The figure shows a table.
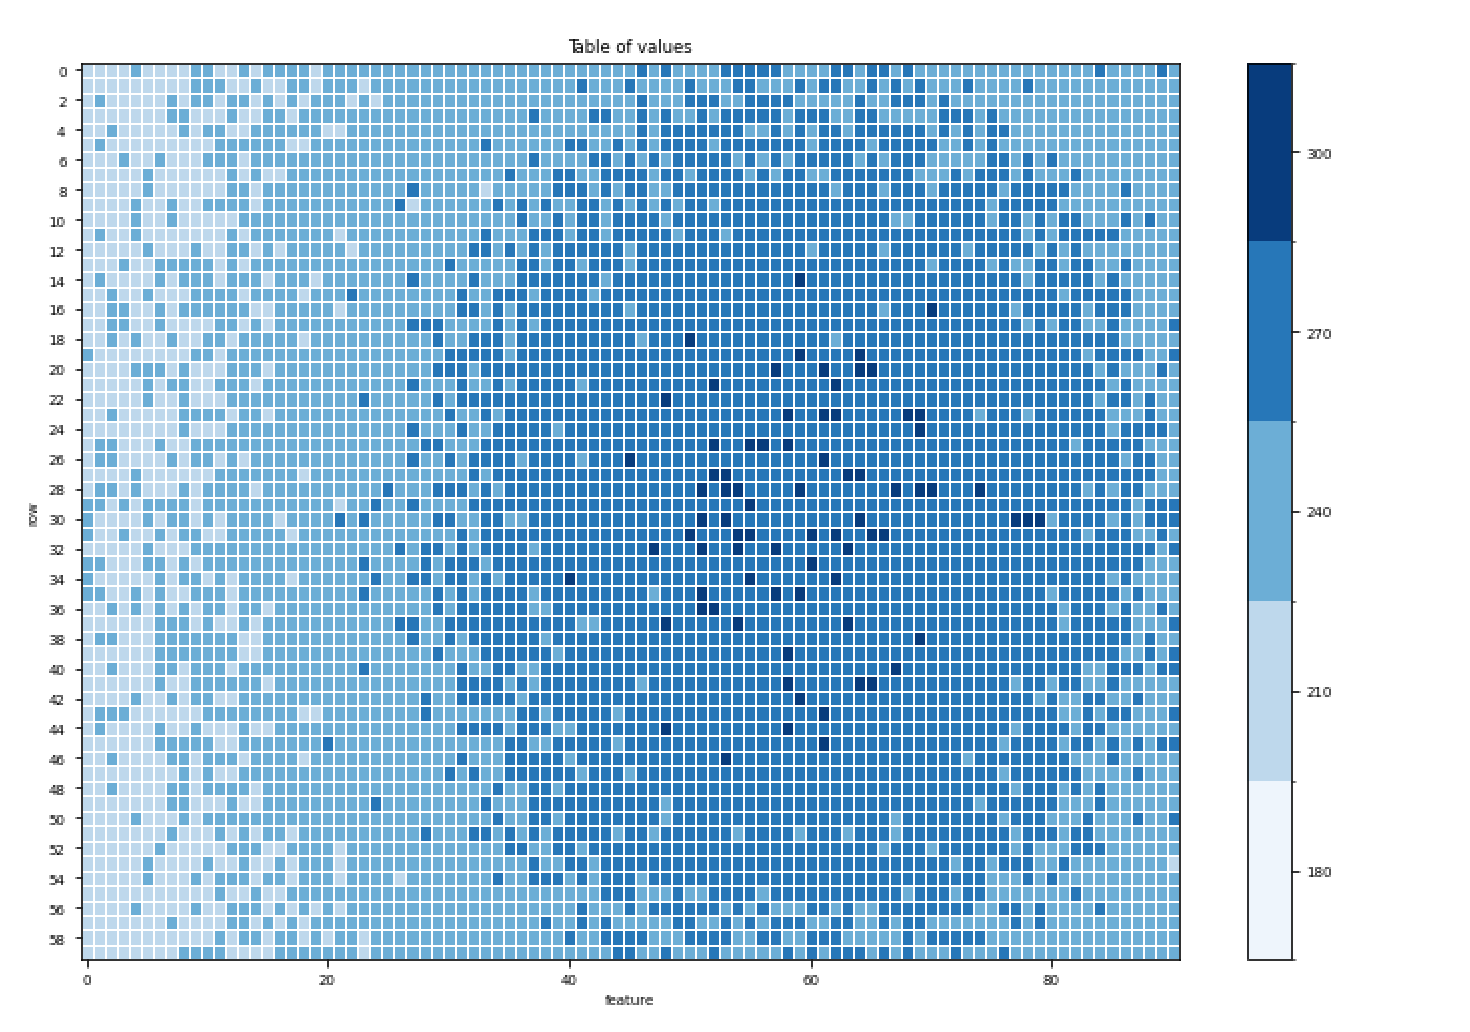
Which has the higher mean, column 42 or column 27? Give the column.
42
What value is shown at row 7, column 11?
210
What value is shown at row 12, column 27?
240
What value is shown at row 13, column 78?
240
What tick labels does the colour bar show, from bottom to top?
180, 210, 240, 270, 300
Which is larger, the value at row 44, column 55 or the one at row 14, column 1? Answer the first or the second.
the first
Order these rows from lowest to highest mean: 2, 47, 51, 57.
2, 57, 51, 47
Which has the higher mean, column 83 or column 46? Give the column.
46
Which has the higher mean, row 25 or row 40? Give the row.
25
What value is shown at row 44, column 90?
240
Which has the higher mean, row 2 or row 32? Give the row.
32
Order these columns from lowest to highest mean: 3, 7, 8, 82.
3, 7, 8, 82
